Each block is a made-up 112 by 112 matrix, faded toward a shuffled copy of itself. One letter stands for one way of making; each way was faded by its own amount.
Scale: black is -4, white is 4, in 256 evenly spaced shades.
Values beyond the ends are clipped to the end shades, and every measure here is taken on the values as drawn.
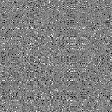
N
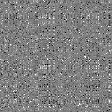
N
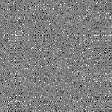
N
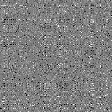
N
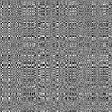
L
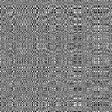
L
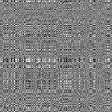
L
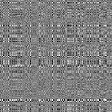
L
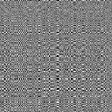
L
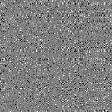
N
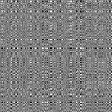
L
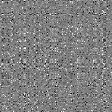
N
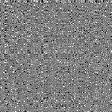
N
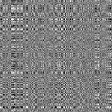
L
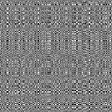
L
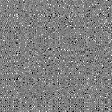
N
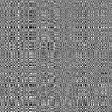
L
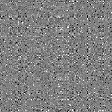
N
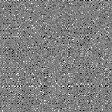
N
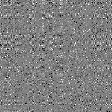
N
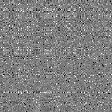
N
